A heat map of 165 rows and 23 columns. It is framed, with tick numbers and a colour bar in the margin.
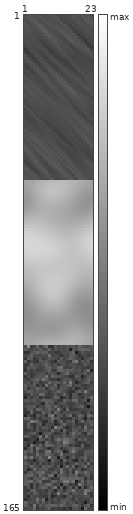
The table splits into 3 rows of 1 panel. Panel 1,1: low, slanting down to the right, faint in contrast. Panel 2,1: high, smooth. Panel 3,1: low, fine-grained.
